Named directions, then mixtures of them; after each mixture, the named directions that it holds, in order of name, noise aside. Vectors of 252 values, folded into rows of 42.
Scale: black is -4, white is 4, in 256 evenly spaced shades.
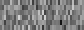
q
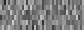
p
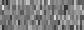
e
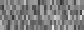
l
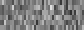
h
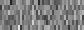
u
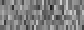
h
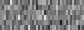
q, u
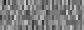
p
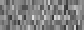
e, h, q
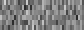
p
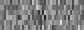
q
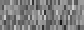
q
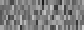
h, p, u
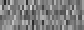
p, u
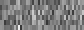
q, u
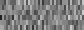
l, p, u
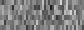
h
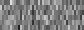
u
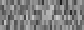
h, l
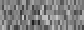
l, u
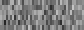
e, h, q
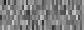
p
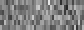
e, h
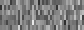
u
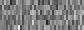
u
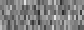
e, l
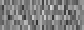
h, p, q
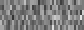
l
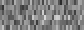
h, l, q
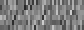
p, q
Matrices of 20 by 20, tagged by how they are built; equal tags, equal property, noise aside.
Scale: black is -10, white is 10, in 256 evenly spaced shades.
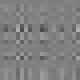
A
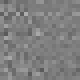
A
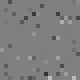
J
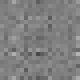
A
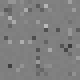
J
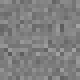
A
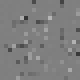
J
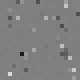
J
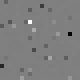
J
